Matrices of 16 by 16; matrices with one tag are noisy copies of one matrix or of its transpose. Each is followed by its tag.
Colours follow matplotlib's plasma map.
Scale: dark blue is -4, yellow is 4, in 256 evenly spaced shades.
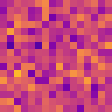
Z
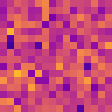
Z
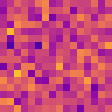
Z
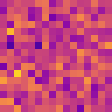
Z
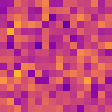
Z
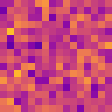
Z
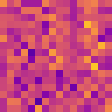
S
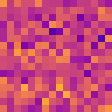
S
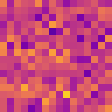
S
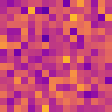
Z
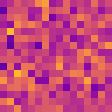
Z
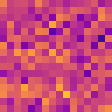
S
